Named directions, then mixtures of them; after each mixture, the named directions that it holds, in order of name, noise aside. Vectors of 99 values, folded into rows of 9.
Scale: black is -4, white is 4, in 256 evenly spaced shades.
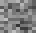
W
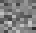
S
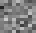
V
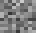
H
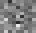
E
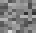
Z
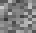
V, Z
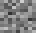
H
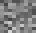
S, V, Z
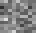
V, W, Z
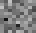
E, V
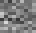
E, H, S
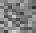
S, W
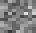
Z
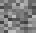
S, W, Z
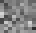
H, S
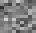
V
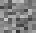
H, V, W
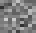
V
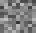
E, H, V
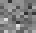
E, Z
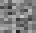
H, V, W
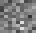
V, W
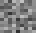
H, V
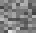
S, W, Z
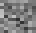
H, S, W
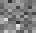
E, Z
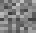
H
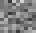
E, H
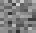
H, S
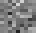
H, S
